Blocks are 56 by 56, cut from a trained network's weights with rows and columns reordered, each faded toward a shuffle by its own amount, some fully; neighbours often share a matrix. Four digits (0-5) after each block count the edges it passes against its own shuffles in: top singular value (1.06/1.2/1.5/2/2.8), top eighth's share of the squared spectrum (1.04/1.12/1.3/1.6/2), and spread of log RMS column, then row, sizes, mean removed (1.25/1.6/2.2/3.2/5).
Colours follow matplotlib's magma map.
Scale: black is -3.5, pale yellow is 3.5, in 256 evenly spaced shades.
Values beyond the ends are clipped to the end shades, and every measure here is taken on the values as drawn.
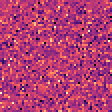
2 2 0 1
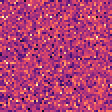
2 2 0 1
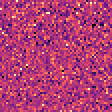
2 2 0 1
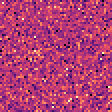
0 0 0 0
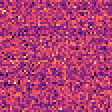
2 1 0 0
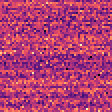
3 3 0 1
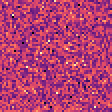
0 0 0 0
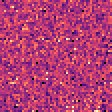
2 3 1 2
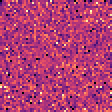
2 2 1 1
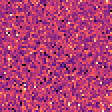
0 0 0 0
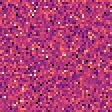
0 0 0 0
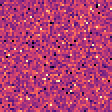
0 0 0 0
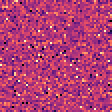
1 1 0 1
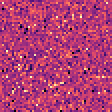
2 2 1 1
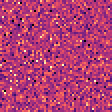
0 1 0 0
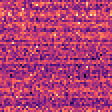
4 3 0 1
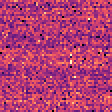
3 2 0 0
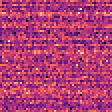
4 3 0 1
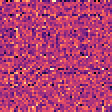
4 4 1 3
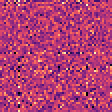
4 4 2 2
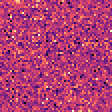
2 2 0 0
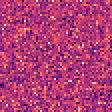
1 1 0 0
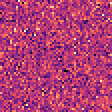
2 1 0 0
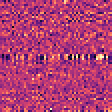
4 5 2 3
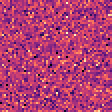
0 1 0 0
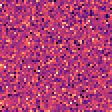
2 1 0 0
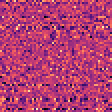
4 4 0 3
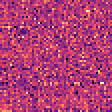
3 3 0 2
